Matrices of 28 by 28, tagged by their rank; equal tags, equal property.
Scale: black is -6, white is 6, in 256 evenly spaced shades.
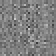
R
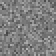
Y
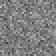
Y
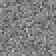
Y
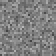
Y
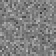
Y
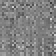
R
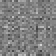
R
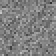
Y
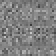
R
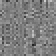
R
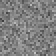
Y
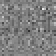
R
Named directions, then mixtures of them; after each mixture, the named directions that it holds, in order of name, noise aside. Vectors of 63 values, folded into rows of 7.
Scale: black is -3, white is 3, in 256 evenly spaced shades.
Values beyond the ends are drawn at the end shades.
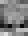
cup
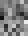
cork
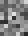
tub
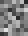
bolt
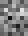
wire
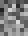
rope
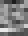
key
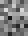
wire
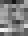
key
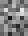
wire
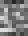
key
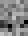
cork, cup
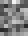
key, wire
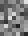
tub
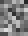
bolt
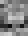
cup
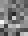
cup, tub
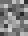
bolt, cork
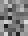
cork, rope, tub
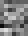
bolt, cup, key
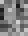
cork, cup, rope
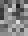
cork, rope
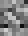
bolt, cup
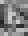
cork, cup, tub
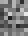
cork, cup, wire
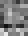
cork, cup, key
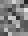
bolt, cork, key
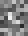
bolt, cup, tub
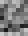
cup, key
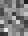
bolt, rope, wire
